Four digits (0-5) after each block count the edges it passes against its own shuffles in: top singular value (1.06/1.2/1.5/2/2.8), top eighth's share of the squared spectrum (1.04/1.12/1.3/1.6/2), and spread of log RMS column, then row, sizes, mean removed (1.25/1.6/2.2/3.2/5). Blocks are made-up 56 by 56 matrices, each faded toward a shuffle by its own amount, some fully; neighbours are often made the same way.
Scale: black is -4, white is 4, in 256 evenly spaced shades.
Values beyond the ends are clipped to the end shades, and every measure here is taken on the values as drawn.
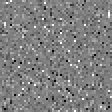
1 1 0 0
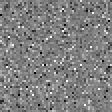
1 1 0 0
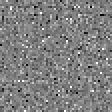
1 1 0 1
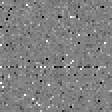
3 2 0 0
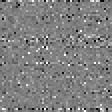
4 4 1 2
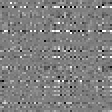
4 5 2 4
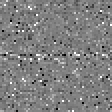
3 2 0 1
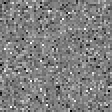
1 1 0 0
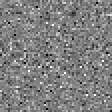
3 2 0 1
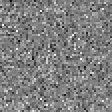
1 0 0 0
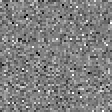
3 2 0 1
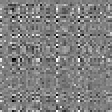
5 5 3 3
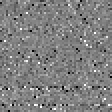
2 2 0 1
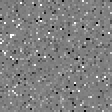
0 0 0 0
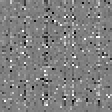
4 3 2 2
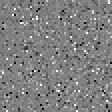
1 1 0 0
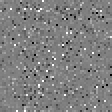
3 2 1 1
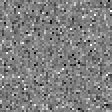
0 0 0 0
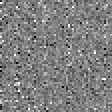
1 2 2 0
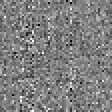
1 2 3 0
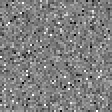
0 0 0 0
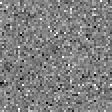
1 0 0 0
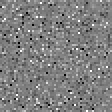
0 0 0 0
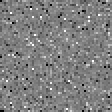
1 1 0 0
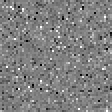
0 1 0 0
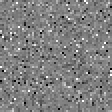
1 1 0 0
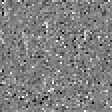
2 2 1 1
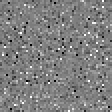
0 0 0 0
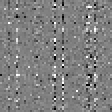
3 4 3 2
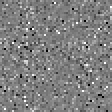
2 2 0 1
